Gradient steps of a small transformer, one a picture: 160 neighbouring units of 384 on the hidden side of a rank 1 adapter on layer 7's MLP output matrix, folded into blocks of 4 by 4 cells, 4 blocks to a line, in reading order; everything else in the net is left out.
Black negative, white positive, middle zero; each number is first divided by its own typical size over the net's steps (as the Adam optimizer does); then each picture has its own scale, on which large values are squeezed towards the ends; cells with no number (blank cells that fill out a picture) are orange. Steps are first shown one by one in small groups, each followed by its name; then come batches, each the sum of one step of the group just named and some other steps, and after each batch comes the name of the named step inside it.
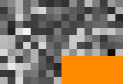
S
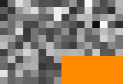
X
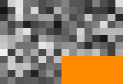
X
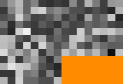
S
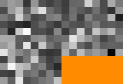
S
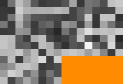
S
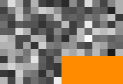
S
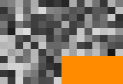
S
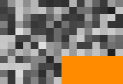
S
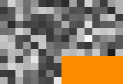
S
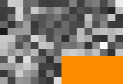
S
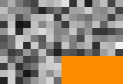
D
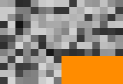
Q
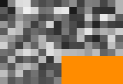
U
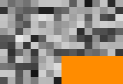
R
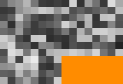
U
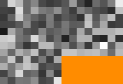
D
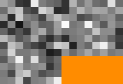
Q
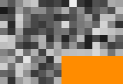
R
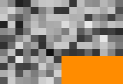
Q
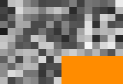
U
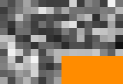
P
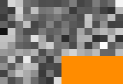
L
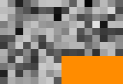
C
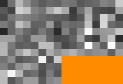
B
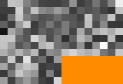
L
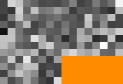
L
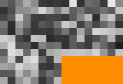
P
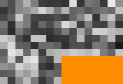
P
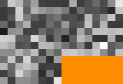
L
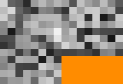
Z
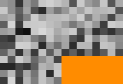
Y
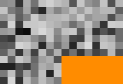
Y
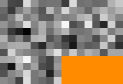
Y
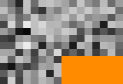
Y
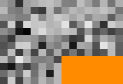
Y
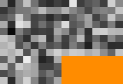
Z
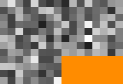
Z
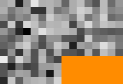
Y
